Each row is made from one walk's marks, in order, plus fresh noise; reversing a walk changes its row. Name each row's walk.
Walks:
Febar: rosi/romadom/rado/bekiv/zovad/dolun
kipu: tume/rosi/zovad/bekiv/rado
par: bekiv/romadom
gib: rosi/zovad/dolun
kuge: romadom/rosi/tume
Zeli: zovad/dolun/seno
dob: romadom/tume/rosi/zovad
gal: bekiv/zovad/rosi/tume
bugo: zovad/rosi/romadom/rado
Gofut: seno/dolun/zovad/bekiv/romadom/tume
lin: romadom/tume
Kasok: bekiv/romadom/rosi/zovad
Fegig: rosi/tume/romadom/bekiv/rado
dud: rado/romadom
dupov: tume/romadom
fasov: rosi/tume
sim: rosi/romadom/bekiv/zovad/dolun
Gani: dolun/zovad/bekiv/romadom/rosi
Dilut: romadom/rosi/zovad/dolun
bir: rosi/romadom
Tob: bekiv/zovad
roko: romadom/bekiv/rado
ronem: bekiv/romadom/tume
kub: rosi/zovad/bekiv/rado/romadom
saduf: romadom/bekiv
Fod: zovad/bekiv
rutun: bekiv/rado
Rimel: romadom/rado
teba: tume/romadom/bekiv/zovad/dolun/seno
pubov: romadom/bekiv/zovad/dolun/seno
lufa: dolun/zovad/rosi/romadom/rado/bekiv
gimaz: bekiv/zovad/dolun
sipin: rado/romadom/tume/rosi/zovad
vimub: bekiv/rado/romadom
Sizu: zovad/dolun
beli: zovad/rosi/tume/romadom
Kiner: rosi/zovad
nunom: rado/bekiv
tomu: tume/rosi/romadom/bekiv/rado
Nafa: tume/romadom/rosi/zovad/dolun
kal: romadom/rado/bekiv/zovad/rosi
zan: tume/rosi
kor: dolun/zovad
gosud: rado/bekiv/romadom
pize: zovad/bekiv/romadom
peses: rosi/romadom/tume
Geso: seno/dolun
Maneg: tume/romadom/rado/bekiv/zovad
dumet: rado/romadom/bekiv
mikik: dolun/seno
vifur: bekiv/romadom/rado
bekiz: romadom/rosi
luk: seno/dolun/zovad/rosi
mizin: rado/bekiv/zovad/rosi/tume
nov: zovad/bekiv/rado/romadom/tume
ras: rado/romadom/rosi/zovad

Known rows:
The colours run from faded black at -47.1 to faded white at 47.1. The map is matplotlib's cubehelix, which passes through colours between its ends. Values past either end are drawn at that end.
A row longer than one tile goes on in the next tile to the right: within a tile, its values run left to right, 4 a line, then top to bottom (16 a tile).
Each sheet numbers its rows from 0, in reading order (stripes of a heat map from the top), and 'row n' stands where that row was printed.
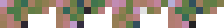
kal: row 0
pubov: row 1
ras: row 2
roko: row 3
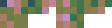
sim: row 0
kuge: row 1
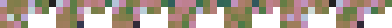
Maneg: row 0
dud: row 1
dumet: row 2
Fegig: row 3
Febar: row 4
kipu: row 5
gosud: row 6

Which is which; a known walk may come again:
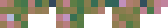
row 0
dob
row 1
kuge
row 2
Febar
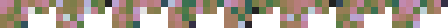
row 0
ras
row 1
Maneg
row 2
sipin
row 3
Rimel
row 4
par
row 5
tomu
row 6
beli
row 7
fasov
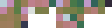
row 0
dud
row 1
lin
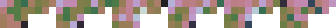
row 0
kal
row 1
rutun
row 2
kipu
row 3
nunom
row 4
mizin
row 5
kub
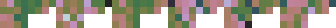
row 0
bekiz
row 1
teba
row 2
Dilut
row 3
gib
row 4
roko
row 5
Fegig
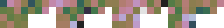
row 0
sim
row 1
vifur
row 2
zan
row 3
nov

